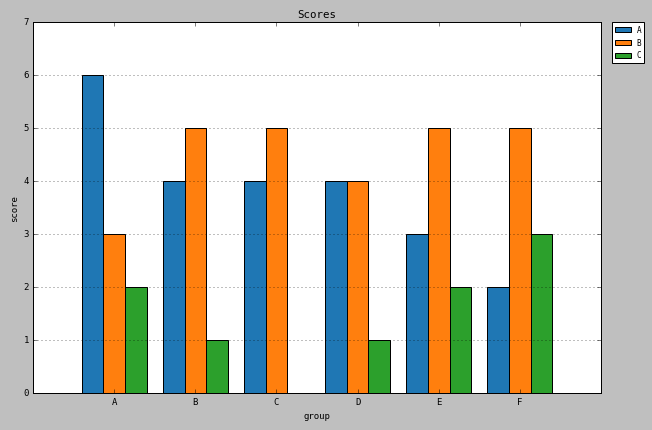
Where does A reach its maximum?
A
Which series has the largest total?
B
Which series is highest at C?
B
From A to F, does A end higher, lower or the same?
lower
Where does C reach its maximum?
F
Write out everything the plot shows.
Title: Scores
x-axis: group, ticks A B C D E F
y-axis: score, ticks 0 1 2 3 4 5 6 7
Legend: A, B, C
Values:
A: 6 4 4 4 3 2
B: 3 5 5 4 5 5
C: 2 1 0 1 2 3
